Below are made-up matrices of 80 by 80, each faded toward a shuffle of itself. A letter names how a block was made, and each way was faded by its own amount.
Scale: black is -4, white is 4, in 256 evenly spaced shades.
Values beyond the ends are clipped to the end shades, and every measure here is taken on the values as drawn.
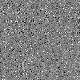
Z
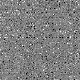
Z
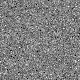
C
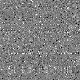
Z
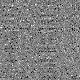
Z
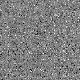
Z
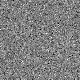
C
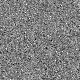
C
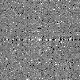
Z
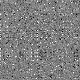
Z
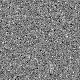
C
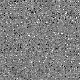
Z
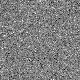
C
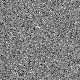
C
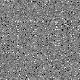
Z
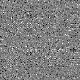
Z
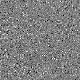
Z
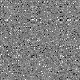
Z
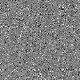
Z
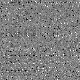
Z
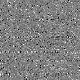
Z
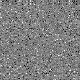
Z
